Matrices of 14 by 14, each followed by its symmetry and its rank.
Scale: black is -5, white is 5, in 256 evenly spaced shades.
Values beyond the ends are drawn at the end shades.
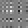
symmetric, rank one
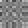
symmetric, rank two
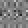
neither, rank three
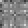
symmetric, rank two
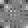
symmetric, rank two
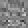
neither, rank three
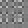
symmetric, rank one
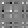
symmetric, rank one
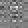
neither, rank two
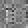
neither, rank three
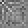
symmetric, rank three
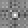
symmetric, rank two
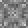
symmetric, rank three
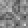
symmetric, rank three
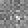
symmetric, rank three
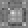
symmetric, rank two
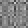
neither, rank two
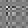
symmetric, rank one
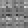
neither, rank two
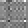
neither, rank two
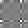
symmetric, rank one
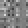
neither, rank two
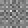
symmetric, rank two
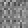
neither, rank three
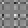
symmetric, rank one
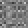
neither, rank three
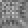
symmetric, rank three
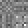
symmetric, rank three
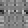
neither, rank two
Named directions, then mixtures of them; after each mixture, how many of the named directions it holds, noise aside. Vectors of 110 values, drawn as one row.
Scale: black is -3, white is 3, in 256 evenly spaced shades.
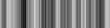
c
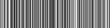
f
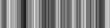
one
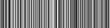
one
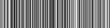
one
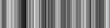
one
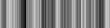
one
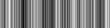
two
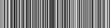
one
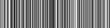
one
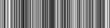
two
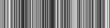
two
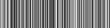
one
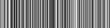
one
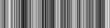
two
